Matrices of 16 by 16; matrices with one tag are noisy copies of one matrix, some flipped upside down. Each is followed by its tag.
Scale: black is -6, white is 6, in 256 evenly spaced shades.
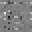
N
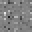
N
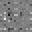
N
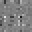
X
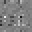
X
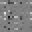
N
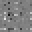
N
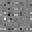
N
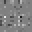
X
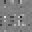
X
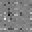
N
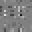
X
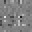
X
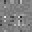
X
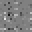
N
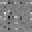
N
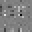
X
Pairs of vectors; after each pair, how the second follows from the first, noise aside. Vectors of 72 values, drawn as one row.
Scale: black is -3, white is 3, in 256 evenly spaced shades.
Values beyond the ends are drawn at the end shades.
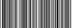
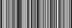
negated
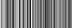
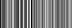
negated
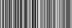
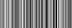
wrapped around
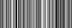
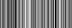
reversed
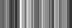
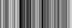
negated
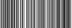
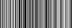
negated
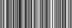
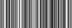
reversed
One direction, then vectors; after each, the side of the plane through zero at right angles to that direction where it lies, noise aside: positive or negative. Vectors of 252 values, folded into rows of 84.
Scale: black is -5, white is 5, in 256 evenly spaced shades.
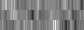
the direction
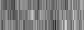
negative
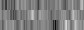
negative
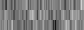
negative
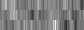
positive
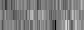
negative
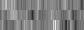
positive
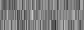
negative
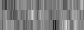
negative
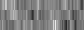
positive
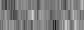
negative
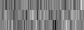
negative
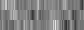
positive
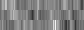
positive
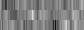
negative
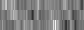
positive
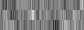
negative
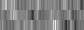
positive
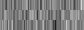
negative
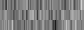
negative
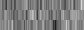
negative
